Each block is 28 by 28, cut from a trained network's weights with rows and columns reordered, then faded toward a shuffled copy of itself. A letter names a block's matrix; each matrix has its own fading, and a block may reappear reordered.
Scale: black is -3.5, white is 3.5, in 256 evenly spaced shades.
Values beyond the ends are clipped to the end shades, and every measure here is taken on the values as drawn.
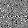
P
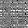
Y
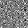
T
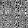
Y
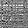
Y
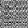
Y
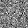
T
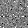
P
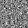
T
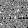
P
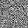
T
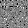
P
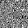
T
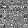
Y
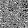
P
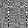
Y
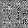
Y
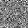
T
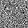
T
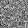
T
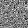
T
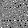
P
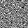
T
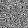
T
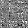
Y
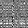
Y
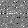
P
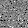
P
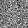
T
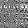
Y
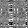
Y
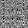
Y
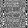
Y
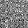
T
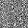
T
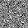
P
